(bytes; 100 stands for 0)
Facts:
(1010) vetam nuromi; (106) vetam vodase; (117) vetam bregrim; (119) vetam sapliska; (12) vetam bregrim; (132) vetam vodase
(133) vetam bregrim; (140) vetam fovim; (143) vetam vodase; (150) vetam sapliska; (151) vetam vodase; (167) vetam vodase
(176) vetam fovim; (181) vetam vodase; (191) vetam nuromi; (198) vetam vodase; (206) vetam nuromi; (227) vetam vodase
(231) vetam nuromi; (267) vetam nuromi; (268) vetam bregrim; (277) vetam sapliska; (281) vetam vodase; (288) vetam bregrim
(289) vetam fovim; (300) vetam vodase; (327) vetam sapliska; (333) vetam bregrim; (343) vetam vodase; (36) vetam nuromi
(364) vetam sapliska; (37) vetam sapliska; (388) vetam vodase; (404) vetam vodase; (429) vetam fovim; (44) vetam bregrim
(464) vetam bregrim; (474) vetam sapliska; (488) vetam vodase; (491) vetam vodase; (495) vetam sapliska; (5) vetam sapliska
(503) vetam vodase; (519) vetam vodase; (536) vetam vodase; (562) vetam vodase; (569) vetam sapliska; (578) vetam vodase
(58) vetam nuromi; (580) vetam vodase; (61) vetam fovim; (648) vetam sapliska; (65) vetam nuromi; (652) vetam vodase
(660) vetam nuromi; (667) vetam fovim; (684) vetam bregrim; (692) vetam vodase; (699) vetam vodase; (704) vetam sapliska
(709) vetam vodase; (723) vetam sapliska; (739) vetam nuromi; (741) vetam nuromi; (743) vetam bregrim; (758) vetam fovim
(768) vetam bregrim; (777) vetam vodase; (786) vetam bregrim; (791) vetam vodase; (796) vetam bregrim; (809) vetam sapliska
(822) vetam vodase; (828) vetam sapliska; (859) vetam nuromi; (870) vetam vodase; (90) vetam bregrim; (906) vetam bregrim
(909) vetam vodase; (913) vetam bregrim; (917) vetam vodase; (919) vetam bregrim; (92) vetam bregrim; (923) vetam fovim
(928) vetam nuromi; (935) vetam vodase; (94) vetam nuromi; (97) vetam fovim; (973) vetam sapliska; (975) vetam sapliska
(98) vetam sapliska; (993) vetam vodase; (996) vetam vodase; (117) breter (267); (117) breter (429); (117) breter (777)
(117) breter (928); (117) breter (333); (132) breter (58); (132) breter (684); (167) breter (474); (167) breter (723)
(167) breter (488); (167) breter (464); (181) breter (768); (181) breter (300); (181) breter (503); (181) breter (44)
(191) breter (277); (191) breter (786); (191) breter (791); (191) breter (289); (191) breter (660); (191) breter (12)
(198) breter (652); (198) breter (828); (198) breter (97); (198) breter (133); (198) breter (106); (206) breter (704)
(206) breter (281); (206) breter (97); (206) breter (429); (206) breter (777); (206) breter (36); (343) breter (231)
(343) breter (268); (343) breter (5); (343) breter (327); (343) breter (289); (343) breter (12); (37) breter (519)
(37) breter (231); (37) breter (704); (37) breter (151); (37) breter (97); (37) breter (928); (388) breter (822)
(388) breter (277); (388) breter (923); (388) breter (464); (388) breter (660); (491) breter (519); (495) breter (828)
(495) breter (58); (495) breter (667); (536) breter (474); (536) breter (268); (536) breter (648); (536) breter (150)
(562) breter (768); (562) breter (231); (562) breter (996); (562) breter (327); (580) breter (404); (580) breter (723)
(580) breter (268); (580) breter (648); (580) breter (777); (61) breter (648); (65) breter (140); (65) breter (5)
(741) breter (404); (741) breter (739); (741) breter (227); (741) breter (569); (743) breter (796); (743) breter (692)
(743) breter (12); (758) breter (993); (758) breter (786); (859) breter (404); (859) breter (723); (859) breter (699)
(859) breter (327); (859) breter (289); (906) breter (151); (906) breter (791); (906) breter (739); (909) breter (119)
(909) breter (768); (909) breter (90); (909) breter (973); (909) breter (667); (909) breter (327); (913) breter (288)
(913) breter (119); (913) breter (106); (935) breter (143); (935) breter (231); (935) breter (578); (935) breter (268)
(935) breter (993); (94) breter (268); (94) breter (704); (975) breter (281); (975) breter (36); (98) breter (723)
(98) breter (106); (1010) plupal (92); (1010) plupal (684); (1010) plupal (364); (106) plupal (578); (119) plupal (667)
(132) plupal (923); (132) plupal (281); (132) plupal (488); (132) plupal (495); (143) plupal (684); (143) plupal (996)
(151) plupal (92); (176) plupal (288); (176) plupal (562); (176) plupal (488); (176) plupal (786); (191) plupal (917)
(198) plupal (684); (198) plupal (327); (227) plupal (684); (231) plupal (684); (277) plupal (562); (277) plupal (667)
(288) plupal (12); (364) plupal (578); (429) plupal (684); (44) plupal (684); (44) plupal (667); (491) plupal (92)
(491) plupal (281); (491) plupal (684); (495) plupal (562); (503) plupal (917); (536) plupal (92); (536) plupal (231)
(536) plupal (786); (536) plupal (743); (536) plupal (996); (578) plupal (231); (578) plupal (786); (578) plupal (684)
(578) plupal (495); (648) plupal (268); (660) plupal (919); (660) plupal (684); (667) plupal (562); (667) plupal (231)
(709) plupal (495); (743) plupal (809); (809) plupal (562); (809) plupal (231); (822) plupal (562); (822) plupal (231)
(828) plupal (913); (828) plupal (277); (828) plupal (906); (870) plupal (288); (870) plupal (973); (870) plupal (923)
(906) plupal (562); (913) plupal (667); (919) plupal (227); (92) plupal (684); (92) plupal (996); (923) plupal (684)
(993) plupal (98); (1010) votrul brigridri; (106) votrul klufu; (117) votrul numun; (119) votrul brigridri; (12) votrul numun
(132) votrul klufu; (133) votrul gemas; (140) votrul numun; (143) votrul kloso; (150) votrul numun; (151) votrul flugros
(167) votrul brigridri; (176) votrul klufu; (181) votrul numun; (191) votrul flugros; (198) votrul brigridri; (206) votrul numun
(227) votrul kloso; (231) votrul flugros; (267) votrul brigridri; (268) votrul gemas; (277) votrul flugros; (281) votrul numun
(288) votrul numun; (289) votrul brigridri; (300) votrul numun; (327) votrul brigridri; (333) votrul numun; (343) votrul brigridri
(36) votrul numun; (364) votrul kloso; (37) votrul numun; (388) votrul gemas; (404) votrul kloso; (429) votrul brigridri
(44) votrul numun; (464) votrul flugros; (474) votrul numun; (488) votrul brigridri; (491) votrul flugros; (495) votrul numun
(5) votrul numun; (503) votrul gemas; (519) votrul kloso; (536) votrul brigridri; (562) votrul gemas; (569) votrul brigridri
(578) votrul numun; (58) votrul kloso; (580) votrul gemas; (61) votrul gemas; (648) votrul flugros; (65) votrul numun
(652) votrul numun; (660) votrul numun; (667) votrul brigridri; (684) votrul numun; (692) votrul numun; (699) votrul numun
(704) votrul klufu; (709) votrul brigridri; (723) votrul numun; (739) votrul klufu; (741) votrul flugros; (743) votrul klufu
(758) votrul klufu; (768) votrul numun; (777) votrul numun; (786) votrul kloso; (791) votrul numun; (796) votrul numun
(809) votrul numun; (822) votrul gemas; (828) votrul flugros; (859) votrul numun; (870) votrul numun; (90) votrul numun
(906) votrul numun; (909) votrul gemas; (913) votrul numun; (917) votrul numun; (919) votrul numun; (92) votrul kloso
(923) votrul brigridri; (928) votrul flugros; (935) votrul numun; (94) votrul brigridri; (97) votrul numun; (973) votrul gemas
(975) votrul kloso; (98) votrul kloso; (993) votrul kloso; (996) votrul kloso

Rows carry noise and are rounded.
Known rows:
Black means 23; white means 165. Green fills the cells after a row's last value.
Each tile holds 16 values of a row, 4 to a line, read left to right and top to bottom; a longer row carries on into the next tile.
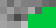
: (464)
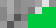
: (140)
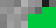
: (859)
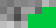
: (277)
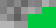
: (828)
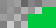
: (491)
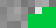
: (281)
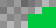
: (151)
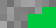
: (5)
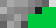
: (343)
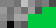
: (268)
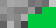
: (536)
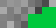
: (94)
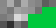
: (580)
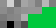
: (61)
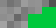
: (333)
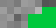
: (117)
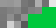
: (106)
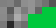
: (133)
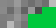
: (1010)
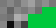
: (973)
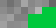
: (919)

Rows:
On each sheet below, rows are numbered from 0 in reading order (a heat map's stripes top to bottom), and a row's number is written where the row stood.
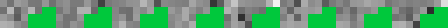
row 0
(648)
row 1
(98)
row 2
(495)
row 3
(65)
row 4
(758)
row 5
(913)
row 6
(809)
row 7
(119)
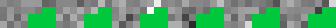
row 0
(723)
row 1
(519)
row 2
(97)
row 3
(704)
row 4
(58)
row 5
(167)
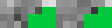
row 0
(289)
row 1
(488)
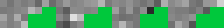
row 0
(92)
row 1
(822)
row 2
(267)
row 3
(709)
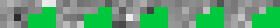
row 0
(176)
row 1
(928)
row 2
(562)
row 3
(36)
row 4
(660)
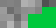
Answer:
(906)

